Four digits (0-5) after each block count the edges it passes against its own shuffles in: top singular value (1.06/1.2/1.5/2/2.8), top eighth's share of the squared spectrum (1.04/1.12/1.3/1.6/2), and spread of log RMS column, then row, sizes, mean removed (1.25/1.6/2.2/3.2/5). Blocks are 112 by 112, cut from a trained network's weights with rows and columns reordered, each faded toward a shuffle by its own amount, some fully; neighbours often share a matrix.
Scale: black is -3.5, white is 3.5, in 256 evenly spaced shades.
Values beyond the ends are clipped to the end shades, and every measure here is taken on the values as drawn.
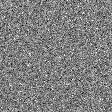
0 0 0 0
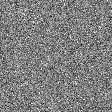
1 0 0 0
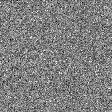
2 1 0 0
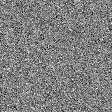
0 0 0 0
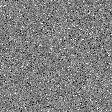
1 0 0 0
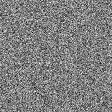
2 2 0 0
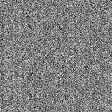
3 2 0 1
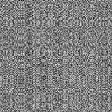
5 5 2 3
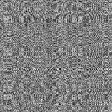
5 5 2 3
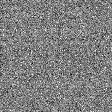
3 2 0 1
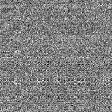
4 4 1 2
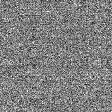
3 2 0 1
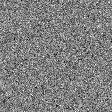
0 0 0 0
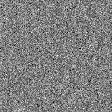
3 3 0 1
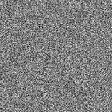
4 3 1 1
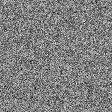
0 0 0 0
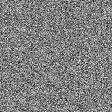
3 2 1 0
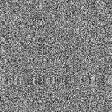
4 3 1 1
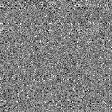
4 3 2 2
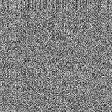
4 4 1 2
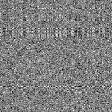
4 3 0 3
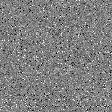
2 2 0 1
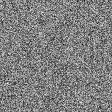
1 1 0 0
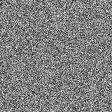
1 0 0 0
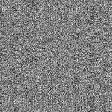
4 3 1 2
